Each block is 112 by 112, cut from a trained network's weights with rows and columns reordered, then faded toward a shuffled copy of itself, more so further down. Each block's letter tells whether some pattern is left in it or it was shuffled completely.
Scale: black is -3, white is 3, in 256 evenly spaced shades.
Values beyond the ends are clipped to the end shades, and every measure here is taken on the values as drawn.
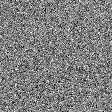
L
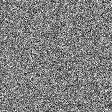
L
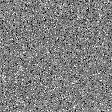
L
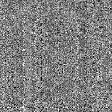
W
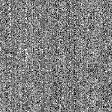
W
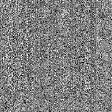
W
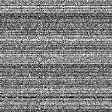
W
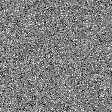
L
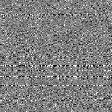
W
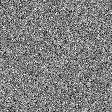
L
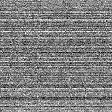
W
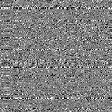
W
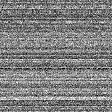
W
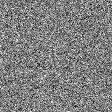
L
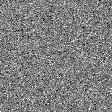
L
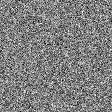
L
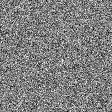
L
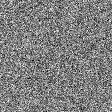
L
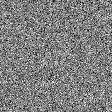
L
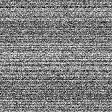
W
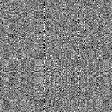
W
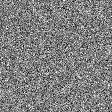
L
